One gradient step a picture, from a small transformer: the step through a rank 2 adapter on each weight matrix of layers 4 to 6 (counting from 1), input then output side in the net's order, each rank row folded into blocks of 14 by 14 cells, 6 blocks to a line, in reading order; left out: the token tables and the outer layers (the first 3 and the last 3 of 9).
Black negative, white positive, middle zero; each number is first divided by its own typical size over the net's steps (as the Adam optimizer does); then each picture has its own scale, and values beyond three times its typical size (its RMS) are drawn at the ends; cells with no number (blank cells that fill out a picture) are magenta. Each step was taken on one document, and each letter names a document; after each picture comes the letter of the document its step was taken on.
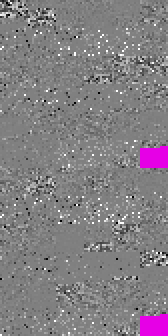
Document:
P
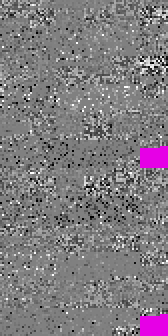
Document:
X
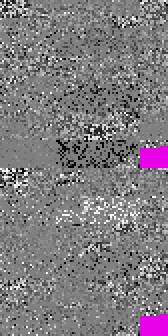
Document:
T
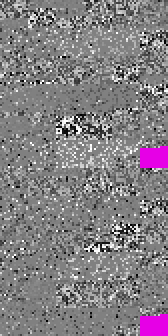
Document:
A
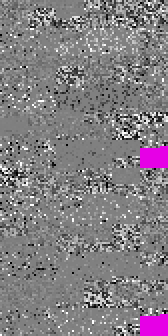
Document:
X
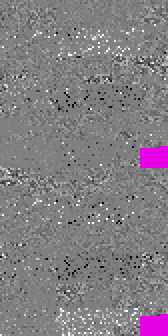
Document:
P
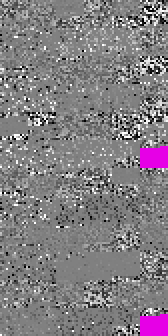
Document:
X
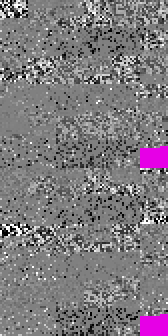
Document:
A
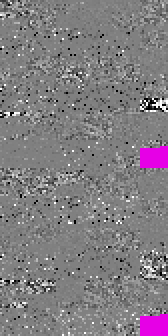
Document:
P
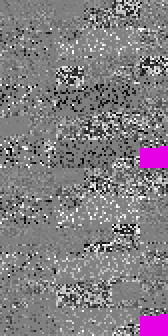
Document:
X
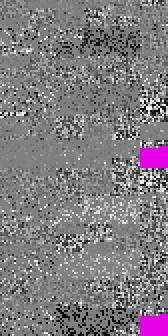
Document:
T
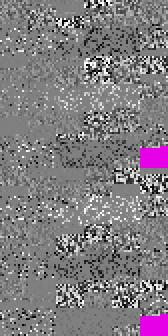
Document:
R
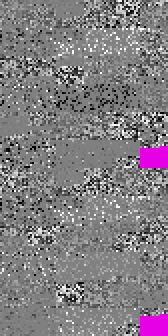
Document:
X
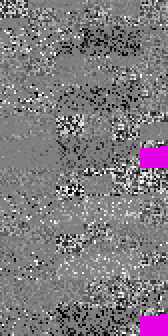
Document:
T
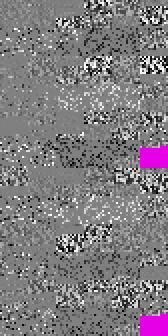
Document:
R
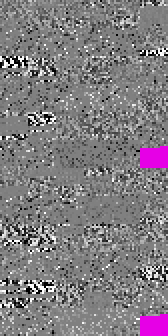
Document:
R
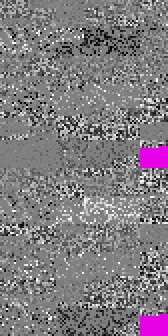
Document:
T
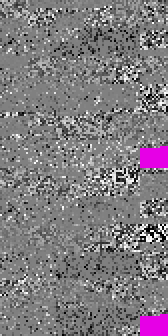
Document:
A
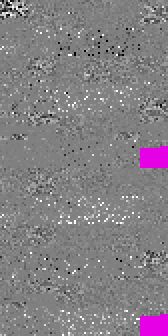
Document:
P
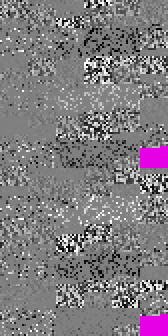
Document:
R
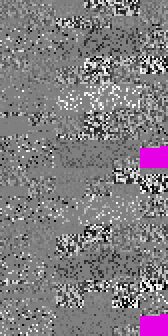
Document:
R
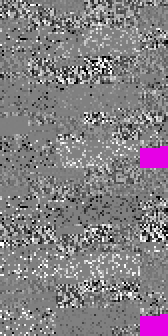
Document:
R
